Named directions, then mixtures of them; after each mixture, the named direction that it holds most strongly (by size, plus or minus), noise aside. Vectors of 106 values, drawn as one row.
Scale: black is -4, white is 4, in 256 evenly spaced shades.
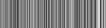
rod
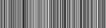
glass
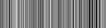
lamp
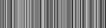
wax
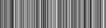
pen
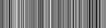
lamp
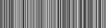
glass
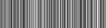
glass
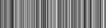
pen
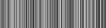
rod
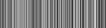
wax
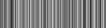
pen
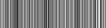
rod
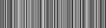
wax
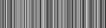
wax
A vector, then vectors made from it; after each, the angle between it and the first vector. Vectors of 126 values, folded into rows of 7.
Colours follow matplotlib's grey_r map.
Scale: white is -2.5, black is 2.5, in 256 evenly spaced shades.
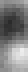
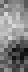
nearly opposite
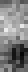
nearly opposite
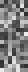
orthogonal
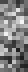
partly opposed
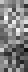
partly opposed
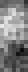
nearly opposite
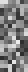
orthogonal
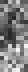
partly aligned
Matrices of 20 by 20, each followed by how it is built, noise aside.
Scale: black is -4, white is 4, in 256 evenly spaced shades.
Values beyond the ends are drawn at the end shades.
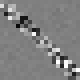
banded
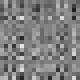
low rank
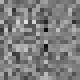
low rank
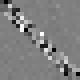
banded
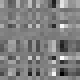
low rank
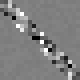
banded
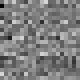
low rank
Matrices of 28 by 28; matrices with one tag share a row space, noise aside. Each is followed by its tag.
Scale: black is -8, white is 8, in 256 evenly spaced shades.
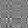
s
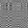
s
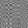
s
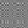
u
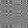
s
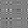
s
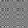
u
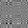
s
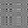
s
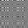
u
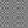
u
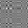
s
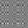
u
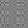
u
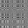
u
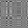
s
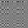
u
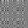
u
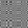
s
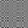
u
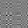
s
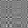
s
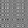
u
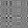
s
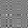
s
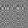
u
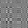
s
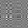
s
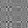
s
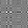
s
